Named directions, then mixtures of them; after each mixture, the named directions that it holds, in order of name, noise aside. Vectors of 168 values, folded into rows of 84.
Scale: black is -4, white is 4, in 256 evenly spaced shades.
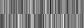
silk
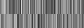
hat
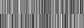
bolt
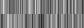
bolt, hat, silk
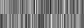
bolt, hat, silk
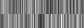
bolt, hat, silk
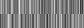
bolt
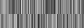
hat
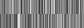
bolt, hat, silk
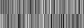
bolt, silk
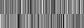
bolt, hat, silk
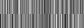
bolt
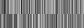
hat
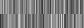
bolt, silk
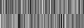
bolt, hat, silk
